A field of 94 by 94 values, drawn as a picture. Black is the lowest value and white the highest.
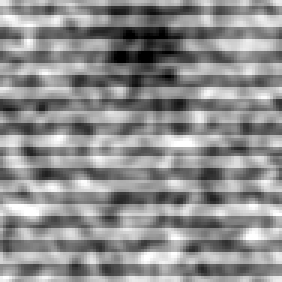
There are no lone odd cells. There is no overall slope. The top middle is the ninth with the lowest average. One dip sinks in the top middle. Horizontal stripes repeat 12 times down the table.
